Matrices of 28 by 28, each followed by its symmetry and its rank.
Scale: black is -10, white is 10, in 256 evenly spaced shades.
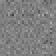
neither, rank five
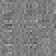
neither, rank five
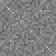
symmetric, full rank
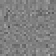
neither, rank five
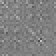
symmetric, rank five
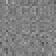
neither, rank five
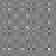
symmetric, rank two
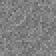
symmetric, full rank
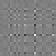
symmetric, rank two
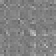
symmetric, rank five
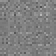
neither, rank five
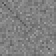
symmetric, full rank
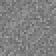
symmetric, full rank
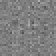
neither, rank five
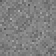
symmetric, full rank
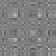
symmetric, rank two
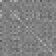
symmetric, rank five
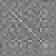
symmetric, rank five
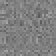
neither, rank five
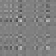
symmetric, rank two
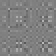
symmetric, rank two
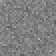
symmetric, full rank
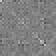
symmetric, rank five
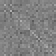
symmetric, rank five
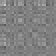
symmetric, rank two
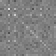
symmetric, rank five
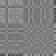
symmetric, rank two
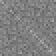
symmetric, full rank
